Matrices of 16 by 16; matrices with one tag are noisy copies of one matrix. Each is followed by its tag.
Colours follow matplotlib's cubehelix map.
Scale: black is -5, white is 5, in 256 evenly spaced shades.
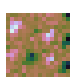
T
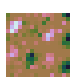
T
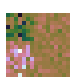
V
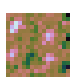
T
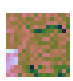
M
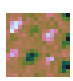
T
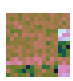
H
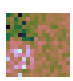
V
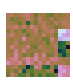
H
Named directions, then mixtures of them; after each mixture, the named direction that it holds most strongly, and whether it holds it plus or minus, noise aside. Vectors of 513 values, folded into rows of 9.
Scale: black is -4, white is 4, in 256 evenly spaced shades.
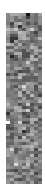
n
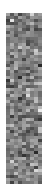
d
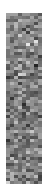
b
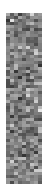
d, plus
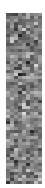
b, minus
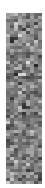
b, plus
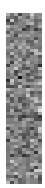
d, plus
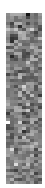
n, plus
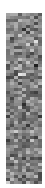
b, plus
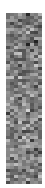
b, minus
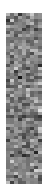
d, plus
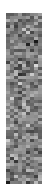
b, minus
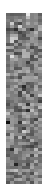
n, minus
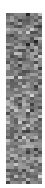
b, minus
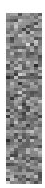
b, plus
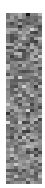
n, plus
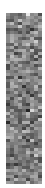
n, minus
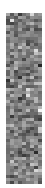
d, plus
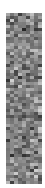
d, plus
